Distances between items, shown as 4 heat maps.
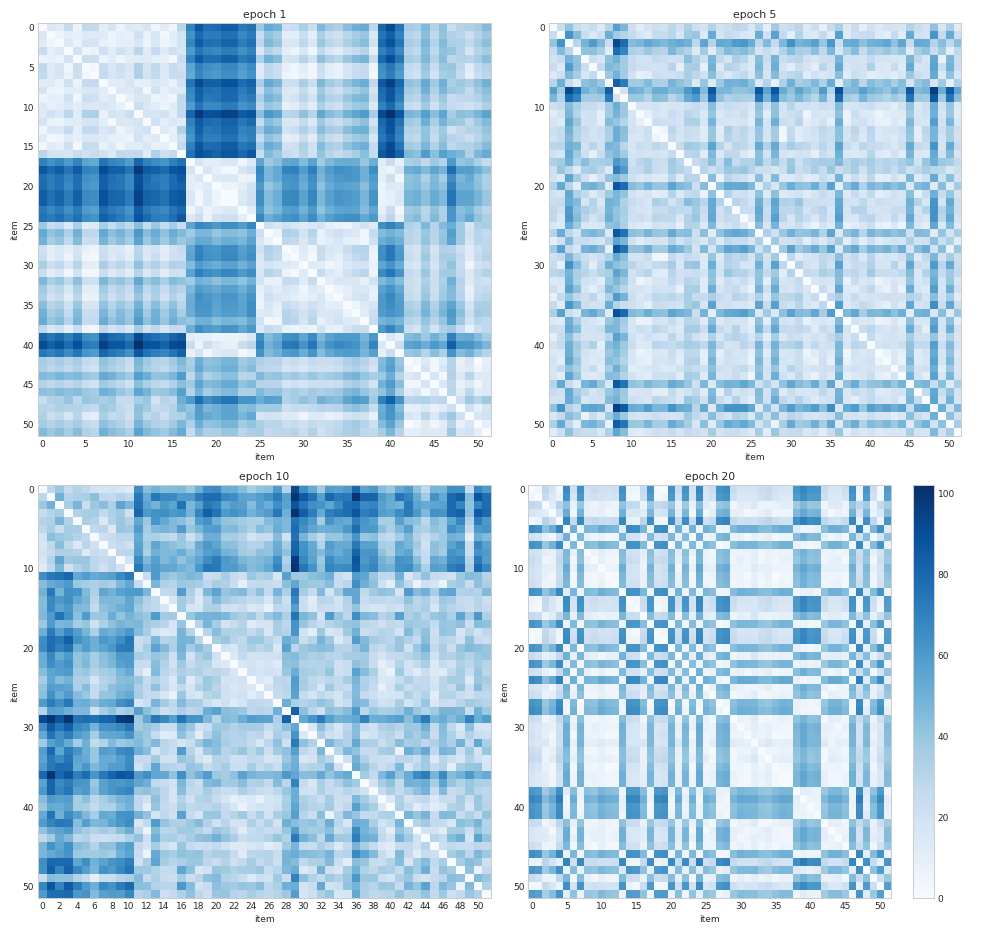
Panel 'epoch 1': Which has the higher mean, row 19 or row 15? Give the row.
19
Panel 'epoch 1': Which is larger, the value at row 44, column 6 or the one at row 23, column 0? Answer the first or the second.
the second
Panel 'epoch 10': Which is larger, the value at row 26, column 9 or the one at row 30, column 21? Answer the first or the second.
the first
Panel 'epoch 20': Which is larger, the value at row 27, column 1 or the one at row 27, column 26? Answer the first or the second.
the first
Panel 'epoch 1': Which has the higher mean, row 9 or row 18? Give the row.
18
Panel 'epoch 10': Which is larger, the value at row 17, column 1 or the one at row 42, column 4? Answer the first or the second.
the first
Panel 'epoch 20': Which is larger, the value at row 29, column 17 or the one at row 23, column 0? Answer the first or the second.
the first
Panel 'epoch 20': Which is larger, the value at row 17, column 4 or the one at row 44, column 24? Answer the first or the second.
the first
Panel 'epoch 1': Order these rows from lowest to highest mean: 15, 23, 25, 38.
38, 25, 15, 23
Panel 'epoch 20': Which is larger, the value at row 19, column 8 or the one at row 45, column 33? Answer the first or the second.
the first
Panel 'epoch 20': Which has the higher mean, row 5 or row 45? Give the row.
5
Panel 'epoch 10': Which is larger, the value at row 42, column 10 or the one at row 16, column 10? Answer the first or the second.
the first
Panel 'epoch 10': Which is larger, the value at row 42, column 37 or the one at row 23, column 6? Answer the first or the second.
the first
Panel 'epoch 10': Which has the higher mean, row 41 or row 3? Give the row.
3
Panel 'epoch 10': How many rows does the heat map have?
52
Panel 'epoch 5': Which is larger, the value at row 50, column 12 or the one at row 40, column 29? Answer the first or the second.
the first
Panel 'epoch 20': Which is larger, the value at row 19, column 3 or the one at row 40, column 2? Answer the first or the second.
the second
